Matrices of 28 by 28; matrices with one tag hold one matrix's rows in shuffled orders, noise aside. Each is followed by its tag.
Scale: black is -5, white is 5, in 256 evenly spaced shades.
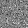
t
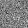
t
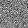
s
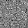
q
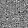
t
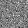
t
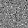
q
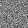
s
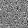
s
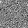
s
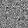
t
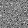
s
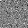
s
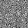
q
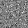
q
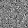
q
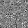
q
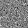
s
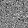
t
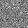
t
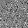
s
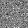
t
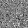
t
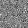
s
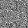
q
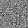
q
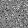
t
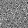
s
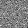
s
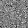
q
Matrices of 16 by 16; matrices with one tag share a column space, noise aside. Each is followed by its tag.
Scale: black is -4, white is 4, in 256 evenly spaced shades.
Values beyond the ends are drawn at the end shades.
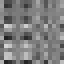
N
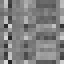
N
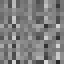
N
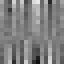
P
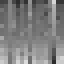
P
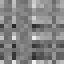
N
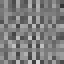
N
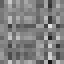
N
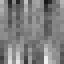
P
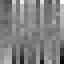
P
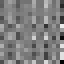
N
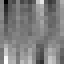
P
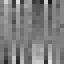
P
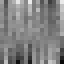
P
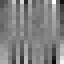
P
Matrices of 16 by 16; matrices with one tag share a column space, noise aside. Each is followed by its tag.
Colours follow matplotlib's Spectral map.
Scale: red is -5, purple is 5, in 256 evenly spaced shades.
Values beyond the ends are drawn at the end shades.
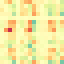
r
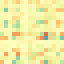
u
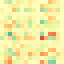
u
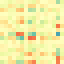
u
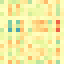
r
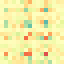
u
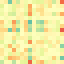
r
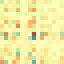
u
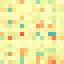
u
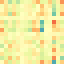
r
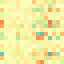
u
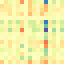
r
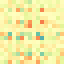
u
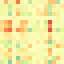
r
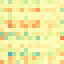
u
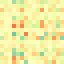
u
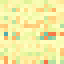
u
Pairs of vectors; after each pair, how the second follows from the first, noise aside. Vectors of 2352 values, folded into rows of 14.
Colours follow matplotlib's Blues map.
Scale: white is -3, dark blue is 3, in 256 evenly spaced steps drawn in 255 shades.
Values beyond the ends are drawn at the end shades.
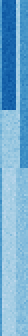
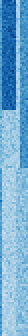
copied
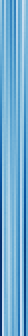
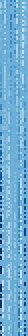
partly zeroed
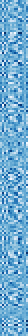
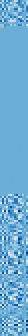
partly zeroed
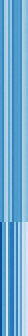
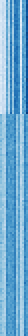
reversed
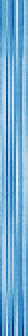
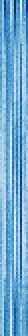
reversed
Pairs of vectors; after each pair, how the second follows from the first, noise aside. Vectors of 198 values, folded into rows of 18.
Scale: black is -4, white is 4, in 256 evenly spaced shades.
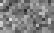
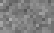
shrunk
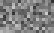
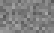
shrunk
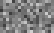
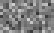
wrapped around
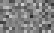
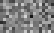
copied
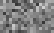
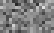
copied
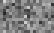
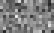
wrapped around
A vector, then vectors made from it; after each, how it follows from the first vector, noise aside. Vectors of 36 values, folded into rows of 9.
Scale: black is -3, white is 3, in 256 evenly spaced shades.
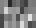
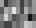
wrapped around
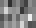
copied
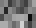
sign-scrambled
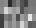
copied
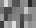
wrapped around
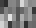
wrapped around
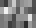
reversed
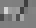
partly zeroed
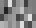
sign-scrambled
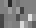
partly zeroed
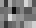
wrapped around
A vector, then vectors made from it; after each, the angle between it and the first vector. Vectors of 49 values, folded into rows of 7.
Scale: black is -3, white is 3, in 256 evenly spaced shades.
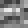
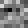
nearly opposite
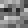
nearly opposite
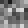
partly aligned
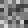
partly opposed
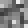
partly opposed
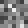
orthogonal
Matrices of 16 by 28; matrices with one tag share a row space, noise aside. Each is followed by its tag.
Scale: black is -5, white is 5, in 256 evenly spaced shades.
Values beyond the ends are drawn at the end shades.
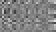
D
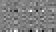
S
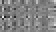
D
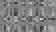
S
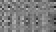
D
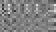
D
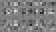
S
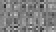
S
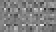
S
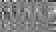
D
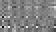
D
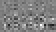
S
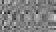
D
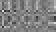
D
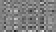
S
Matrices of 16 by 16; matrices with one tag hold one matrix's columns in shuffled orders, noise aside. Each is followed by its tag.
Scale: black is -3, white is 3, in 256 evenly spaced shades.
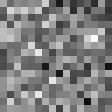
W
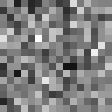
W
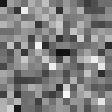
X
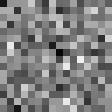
X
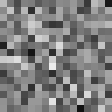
X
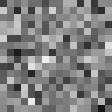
X
